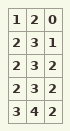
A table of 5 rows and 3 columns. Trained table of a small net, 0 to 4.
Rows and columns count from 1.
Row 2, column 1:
2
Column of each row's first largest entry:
2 2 2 2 2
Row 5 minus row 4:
1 1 0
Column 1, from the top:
1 2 2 2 3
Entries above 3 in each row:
0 0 0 0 1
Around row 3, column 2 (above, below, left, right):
3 3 2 2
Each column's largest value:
3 4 2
